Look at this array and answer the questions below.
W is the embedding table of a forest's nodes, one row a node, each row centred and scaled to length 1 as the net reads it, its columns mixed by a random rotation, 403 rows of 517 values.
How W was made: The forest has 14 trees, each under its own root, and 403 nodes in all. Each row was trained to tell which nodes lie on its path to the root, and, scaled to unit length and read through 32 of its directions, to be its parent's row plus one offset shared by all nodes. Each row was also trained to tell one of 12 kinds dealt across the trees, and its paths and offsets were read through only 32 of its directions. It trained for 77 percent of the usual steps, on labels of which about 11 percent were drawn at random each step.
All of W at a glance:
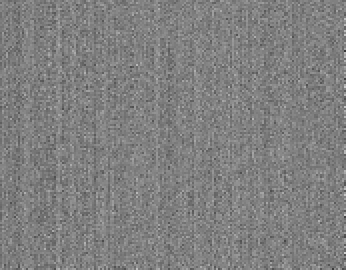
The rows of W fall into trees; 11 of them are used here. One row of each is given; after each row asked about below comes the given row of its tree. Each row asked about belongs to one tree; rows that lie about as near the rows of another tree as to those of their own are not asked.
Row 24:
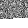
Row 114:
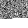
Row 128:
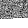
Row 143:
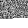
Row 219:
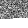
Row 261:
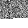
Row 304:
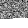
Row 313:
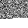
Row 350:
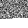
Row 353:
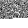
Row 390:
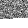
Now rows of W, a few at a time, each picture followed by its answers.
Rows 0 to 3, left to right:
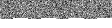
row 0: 313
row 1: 219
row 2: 304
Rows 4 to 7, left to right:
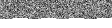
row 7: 143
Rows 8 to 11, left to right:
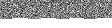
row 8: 114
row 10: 353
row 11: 261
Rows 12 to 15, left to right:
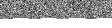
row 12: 143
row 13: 350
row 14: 143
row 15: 313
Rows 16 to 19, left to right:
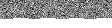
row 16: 143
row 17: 353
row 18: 219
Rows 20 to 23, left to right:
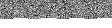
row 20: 128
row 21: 219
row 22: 353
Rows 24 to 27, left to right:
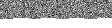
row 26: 353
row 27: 390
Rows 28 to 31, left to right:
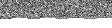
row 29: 390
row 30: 353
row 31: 304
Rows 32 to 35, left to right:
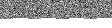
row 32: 219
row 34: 219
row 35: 390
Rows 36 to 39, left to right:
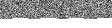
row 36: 219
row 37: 390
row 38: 313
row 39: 350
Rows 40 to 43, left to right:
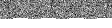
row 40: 390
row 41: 350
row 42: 219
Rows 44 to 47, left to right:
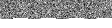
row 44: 313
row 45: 350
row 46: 114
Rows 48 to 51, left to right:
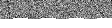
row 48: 353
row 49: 353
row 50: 353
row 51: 219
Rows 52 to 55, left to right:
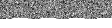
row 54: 114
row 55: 350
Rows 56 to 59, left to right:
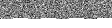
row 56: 219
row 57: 143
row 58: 143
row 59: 313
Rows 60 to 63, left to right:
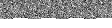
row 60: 143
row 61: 353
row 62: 353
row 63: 353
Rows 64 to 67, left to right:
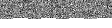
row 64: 128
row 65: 24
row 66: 353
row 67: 350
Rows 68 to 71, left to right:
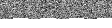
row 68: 350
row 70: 350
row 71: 304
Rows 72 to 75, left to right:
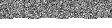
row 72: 353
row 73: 219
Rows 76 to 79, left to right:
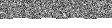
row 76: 24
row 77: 313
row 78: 390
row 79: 143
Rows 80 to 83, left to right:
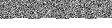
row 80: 350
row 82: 353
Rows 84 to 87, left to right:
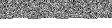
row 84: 313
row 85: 353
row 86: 24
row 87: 143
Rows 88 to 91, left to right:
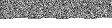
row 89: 313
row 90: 114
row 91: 350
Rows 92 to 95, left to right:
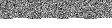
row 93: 353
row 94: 143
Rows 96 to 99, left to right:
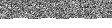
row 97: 128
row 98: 353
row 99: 350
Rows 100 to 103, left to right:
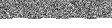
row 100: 350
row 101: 350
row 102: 24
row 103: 313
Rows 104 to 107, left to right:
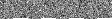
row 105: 350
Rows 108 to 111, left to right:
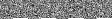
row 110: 114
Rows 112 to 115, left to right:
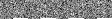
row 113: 390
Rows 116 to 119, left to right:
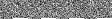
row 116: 143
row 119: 313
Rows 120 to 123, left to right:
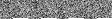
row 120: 390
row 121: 390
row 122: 350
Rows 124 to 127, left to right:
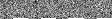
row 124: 313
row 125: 261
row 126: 261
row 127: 143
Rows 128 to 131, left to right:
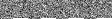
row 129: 353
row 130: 350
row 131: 313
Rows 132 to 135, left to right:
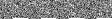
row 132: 143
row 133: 350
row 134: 114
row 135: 304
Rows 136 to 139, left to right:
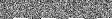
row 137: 128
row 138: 219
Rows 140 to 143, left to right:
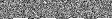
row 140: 219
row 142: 313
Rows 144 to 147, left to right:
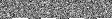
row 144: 390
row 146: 128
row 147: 219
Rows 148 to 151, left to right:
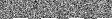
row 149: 24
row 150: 313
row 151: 353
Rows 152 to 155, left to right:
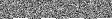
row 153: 304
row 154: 390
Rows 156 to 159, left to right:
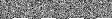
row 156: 353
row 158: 128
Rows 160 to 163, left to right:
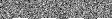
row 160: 143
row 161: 353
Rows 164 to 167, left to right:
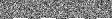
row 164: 353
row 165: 219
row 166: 128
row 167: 143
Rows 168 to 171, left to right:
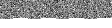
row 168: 313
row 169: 219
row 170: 143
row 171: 350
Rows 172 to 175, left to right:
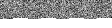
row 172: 128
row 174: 304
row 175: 304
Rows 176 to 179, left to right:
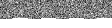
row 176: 350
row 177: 128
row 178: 128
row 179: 219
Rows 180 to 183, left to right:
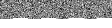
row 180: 353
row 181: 24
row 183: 143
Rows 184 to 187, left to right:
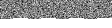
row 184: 24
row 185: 313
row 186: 350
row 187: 128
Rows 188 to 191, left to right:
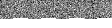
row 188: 353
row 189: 304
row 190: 313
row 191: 353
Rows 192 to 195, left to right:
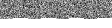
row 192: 350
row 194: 313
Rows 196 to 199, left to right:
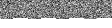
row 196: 143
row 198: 304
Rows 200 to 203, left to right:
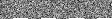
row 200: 353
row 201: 219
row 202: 219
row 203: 350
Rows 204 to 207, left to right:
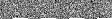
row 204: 304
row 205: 114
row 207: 353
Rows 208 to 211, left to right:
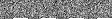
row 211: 353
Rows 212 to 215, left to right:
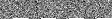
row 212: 219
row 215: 261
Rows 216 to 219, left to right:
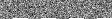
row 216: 219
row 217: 350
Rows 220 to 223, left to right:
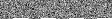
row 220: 350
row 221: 143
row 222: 219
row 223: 128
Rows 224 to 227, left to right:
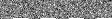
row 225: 304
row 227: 128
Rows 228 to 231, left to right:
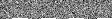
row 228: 353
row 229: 128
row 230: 219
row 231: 128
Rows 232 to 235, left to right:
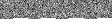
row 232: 128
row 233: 24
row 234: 219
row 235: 143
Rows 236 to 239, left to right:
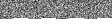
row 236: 128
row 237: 24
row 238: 128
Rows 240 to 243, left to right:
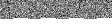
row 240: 353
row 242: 128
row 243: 143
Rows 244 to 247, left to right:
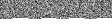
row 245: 143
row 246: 143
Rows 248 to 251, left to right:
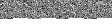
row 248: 128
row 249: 219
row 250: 353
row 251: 304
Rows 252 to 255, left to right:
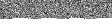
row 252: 353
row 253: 219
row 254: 350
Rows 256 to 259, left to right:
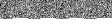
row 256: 313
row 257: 304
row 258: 24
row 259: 304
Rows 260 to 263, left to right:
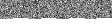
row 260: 350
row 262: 313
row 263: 143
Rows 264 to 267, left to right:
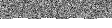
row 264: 219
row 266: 261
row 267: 219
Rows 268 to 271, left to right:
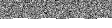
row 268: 219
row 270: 24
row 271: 313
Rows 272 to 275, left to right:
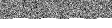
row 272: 350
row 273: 390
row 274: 313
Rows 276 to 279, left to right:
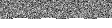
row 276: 143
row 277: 390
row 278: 24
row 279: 219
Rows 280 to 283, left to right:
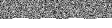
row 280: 143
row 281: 143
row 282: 143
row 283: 219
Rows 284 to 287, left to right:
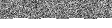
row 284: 350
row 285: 390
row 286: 350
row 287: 353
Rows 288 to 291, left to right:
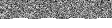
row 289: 219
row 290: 313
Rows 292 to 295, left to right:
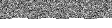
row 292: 261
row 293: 353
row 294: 24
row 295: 114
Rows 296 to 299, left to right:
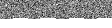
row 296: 350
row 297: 390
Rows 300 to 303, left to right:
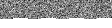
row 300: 350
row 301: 353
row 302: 313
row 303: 304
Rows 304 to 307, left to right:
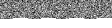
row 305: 143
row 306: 261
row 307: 313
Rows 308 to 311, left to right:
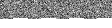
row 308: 313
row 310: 313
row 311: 143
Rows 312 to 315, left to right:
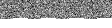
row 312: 114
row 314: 219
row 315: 219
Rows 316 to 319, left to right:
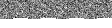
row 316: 128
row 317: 390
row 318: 219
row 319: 350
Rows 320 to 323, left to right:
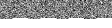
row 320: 353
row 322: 350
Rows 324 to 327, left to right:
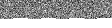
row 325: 390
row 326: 24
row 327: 143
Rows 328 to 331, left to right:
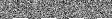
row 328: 24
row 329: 350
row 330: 114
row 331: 219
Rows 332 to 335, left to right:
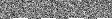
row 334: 261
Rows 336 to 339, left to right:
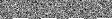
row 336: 143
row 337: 350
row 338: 350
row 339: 24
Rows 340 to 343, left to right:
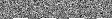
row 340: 304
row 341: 353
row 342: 350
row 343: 143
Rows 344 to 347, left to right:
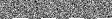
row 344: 353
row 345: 353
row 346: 219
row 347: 313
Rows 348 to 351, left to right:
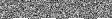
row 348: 114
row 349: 219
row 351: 353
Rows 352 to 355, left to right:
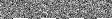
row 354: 390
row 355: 143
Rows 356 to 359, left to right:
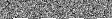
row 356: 128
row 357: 350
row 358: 313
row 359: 353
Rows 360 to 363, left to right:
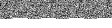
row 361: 219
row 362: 128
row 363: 350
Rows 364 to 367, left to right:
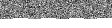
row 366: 128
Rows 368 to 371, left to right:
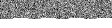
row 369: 24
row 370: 353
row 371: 390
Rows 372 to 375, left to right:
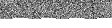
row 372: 350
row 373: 143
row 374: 24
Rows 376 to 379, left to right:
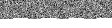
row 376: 304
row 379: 219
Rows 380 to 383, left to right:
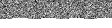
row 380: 313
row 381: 128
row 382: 350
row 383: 128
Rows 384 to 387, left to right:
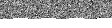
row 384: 390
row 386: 261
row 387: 128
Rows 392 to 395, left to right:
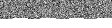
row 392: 350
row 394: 304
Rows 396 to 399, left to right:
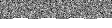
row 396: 128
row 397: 24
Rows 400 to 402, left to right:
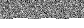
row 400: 219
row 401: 219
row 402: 219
